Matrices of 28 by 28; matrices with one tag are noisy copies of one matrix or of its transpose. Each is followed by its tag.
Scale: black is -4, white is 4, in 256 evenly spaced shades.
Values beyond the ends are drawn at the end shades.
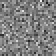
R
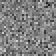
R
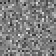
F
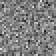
R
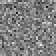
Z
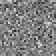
Z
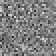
Z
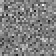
Z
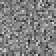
R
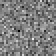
R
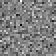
R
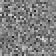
Z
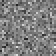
F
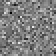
F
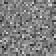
R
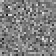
Z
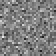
F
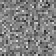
R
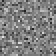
F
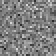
R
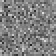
Z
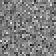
R
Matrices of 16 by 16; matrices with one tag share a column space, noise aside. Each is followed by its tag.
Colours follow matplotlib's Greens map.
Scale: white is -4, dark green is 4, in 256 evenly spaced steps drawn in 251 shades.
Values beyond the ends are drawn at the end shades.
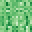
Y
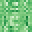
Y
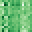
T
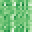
T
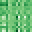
T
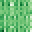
T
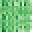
T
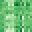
T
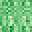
Y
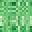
Y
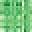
T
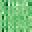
T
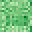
Y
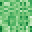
Y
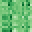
T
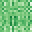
Y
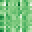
T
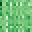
T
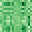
Y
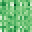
T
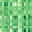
T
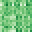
T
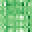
T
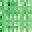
T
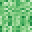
Y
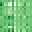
T
